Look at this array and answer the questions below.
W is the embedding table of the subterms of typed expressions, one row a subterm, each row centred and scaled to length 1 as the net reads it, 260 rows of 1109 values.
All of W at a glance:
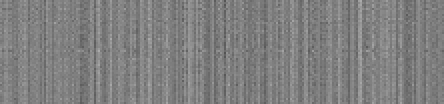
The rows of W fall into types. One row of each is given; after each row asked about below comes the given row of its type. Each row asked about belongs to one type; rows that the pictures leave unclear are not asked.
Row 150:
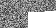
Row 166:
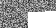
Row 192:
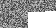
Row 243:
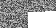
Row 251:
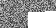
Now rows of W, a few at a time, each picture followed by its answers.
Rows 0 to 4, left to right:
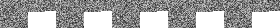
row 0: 150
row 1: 166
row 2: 251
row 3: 150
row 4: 150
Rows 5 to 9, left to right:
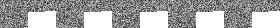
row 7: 243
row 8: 251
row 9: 150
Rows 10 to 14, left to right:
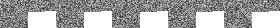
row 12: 192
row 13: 150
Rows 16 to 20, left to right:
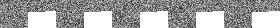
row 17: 243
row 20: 166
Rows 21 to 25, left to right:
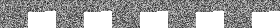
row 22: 166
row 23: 251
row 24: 251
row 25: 251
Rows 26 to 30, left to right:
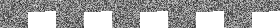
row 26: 192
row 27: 251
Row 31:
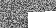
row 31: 243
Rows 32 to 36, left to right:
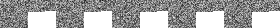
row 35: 251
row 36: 251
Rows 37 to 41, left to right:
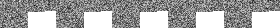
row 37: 166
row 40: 150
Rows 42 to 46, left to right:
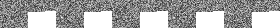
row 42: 166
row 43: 251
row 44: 150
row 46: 251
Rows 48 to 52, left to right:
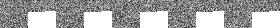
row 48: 166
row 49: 243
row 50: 192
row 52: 192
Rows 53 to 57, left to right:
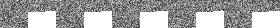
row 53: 192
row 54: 251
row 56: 192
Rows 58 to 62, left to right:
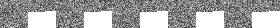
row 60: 251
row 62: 166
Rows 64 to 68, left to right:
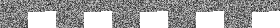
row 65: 192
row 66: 166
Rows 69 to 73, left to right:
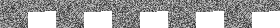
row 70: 192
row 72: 166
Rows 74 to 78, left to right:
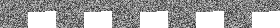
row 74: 192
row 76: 150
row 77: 166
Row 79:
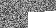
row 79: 150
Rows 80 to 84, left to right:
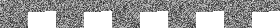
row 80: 251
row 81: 192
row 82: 192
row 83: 192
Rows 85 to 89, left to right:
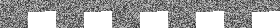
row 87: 192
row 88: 166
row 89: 243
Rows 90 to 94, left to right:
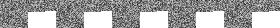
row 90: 192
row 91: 192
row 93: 166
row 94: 192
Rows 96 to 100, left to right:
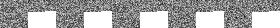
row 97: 243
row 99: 166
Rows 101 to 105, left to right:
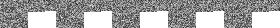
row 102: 192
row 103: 243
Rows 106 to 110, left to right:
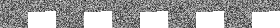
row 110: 166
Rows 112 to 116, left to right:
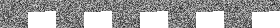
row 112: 192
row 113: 251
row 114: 243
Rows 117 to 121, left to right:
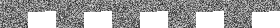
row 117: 166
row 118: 192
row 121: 251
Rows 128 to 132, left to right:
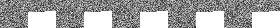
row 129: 150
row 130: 150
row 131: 251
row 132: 192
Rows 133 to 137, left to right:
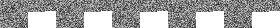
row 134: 150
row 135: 192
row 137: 251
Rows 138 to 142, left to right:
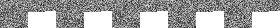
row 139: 243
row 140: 192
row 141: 251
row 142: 150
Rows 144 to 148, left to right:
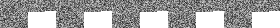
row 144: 150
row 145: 166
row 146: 251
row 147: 166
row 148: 192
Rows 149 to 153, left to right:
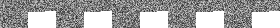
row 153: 251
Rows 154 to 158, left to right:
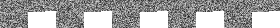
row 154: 243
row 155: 192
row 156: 251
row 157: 150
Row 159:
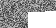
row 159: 192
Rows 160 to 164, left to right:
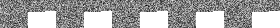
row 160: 251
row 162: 251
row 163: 251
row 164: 150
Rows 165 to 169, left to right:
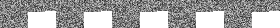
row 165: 166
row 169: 251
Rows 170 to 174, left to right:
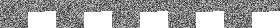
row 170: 150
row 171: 192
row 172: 192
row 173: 166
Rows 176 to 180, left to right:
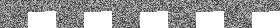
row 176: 166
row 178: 251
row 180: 192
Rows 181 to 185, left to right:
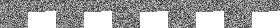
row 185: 150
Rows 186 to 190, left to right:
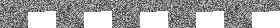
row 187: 192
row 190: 192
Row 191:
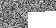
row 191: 192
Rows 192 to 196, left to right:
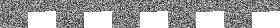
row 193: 243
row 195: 166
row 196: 243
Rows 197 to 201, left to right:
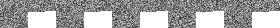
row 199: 150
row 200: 166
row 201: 251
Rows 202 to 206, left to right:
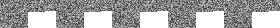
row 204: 192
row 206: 251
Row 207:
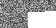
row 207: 251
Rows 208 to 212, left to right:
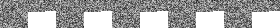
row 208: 192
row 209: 166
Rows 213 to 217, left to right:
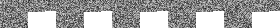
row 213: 166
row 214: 243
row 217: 192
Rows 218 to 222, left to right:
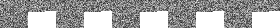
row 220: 243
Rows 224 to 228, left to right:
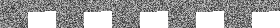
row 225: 166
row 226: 251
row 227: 150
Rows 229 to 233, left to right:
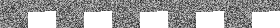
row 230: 150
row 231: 166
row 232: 243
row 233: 166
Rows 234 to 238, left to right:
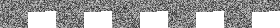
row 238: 150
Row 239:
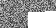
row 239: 251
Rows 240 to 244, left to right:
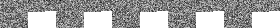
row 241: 192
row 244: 192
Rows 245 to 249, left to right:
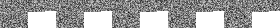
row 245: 166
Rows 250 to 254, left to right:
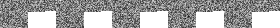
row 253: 150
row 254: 192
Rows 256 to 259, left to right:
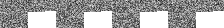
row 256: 166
